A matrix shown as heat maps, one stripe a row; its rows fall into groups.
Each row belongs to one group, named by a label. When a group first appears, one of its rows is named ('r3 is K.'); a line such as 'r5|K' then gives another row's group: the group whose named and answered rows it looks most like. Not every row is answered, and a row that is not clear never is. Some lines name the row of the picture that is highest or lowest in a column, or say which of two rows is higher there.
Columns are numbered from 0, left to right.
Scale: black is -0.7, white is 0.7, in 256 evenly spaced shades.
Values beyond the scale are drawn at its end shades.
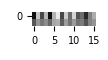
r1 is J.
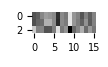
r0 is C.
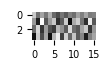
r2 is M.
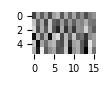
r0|J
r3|J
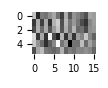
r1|J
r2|J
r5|M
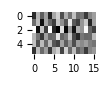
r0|J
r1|M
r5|J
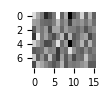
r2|J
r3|M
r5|C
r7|M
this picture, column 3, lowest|0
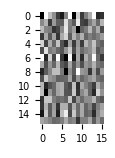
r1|M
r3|J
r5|M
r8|C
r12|M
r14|J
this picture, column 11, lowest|1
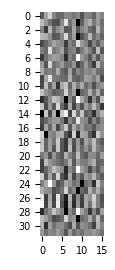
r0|M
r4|C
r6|C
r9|M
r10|J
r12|C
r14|J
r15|C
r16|J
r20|M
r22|C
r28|C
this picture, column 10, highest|14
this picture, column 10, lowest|24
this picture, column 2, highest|24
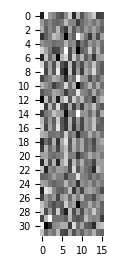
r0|M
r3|C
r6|J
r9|C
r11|C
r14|C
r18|J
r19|J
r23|C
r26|J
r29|M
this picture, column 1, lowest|30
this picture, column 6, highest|5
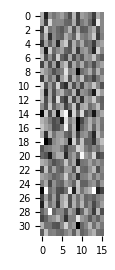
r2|M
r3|M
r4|J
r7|J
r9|J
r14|J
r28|M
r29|C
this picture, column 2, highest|28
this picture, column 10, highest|20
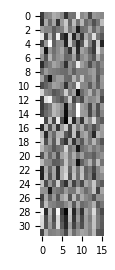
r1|J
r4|M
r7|C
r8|M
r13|C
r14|C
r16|J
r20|J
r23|J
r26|J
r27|M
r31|M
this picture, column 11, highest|4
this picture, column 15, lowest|4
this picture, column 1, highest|12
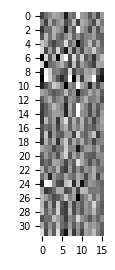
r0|C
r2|C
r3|M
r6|J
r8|M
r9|M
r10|C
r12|M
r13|C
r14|C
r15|J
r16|J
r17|M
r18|J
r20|J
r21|C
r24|M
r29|C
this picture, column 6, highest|6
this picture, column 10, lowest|24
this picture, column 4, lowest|6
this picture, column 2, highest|24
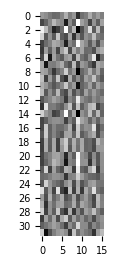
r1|C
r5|J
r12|C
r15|C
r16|M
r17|M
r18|J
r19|J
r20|C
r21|C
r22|M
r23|C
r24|M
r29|J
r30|C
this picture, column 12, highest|2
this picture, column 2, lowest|6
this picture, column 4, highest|25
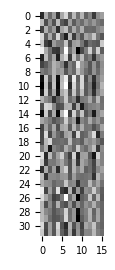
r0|J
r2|J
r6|J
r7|C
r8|C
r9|J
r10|J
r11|J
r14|J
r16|J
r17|M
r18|M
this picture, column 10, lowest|13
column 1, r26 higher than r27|Yes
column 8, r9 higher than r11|Yes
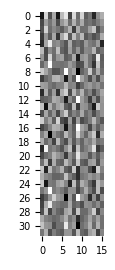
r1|J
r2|M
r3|J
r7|M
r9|C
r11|J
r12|C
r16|C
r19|M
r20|C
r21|M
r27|M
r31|M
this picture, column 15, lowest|4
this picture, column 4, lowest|0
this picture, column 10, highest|0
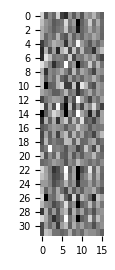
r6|M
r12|C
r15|J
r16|C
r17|J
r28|J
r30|J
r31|M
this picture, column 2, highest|19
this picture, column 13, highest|13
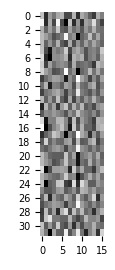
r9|C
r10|M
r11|C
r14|C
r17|C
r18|M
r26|M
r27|C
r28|J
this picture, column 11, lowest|31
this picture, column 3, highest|17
